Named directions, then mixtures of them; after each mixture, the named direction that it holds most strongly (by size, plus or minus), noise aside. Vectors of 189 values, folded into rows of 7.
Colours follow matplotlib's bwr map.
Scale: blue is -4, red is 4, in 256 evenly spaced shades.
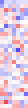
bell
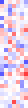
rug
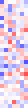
rug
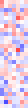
bell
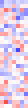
bell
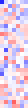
bell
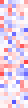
rug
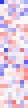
rug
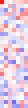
bell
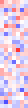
bell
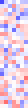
bell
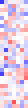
rug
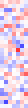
bell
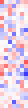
rug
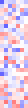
bell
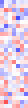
bell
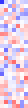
bell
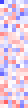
bell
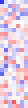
bell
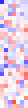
rug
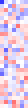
bell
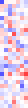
rug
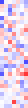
rug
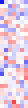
rug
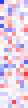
rug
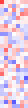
bell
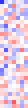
bell
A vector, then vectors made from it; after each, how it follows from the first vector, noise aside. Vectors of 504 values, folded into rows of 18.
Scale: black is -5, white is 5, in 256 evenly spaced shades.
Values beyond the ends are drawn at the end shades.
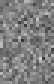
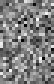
scaled up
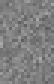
shrunk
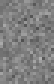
shrunk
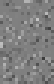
partly zeroed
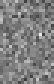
wrapped around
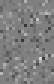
partly zeroed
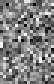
scaled up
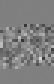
partly zeroed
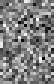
scaled up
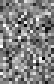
scaled up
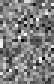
scaled up
